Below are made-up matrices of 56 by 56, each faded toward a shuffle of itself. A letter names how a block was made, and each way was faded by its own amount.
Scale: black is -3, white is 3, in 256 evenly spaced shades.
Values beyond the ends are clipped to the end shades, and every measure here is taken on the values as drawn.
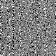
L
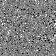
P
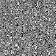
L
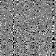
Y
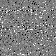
P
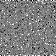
P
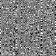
Y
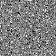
L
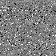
P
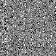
L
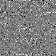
P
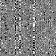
Y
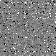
P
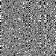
Y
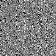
L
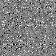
P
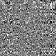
Y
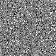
L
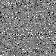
P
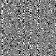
Y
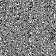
L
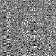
Y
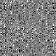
Y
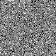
L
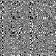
Y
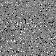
P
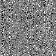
L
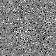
P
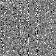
L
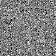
L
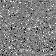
P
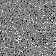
P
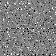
P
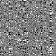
Y
